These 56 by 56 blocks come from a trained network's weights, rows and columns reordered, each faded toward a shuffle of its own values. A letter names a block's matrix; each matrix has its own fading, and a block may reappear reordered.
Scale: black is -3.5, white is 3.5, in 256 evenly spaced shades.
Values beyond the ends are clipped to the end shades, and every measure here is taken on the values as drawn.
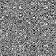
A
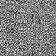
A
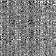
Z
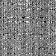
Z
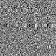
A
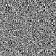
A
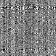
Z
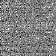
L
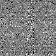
L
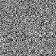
A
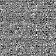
L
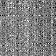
Z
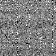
L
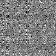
L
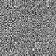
A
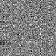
A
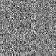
A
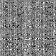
Z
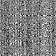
Z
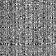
Z
